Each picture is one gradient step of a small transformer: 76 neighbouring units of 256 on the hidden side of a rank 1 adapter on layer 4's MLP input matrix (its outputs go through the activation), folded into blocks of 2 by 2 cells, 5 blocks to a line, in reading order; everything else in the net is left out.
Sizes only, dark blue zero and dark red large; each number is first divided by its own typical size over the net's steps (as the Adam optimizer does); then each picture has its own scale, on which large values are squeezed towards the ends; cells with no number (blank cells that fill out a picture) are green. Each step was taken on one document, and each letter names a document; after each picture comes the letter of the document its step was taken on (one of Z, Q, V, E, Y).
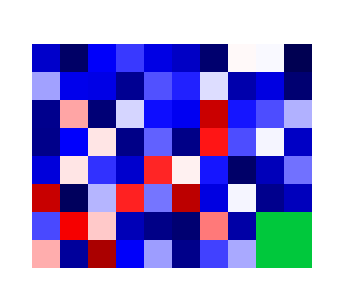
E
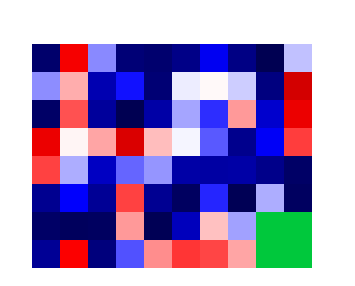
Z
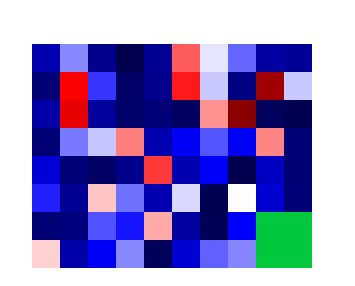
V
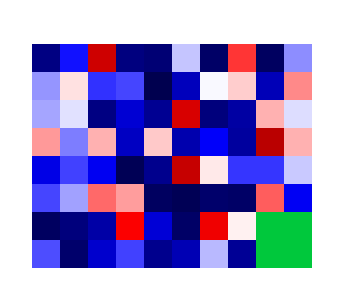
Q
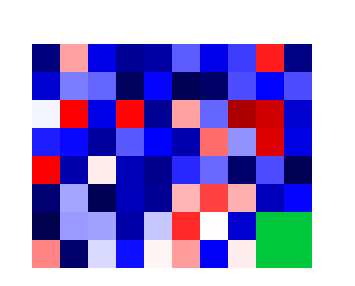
V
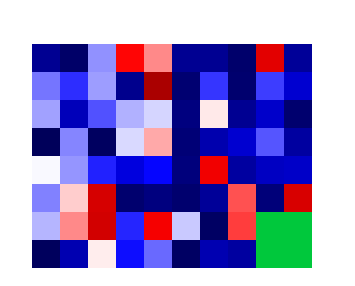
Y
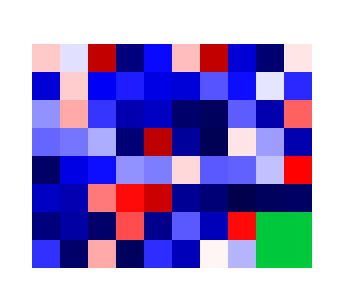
Q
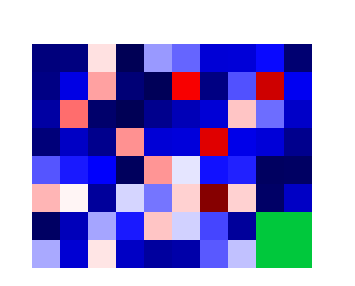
V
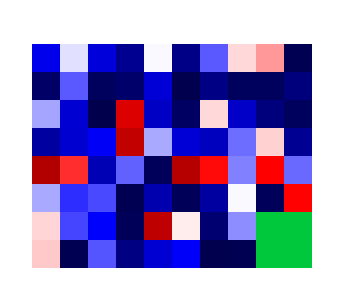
Y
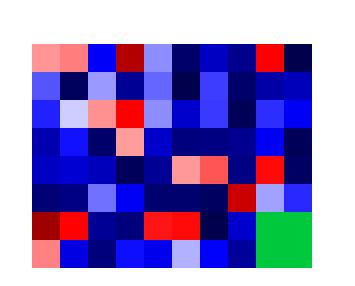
Y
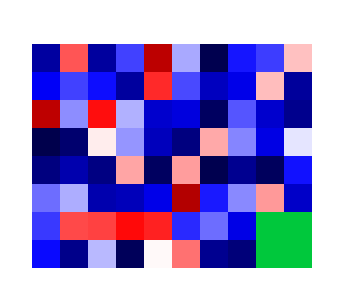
E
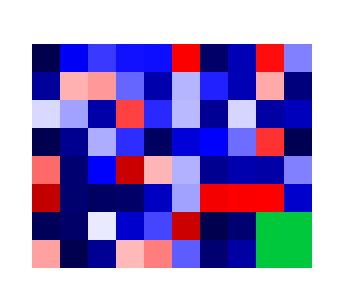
E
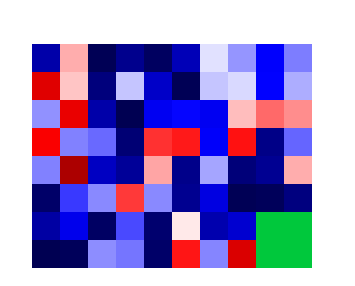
Z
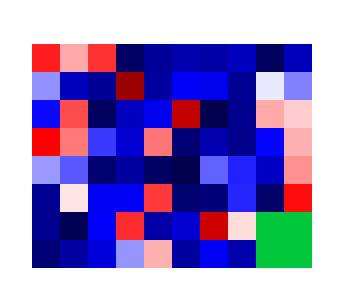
Q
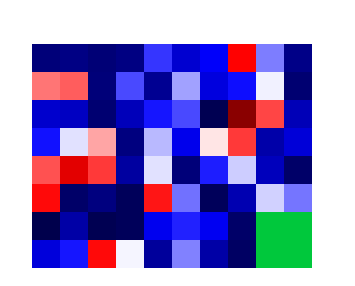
V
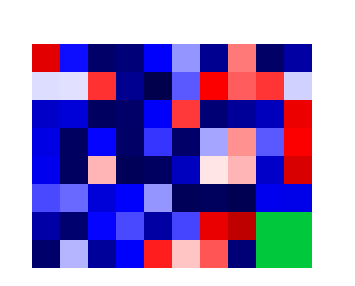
Q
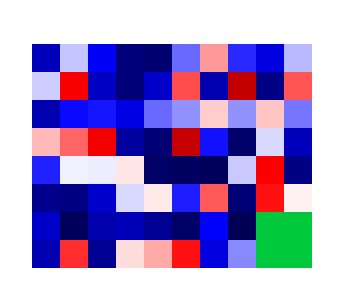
Z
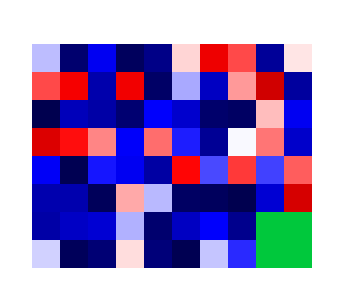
Q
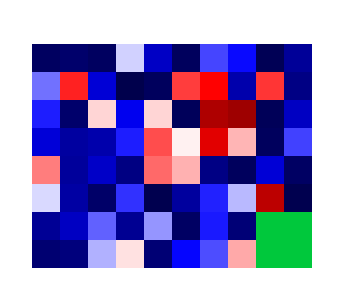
V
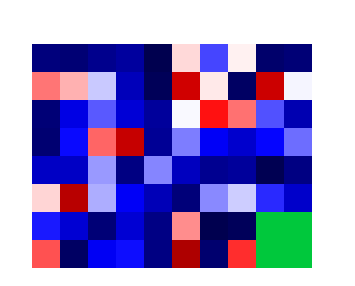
V
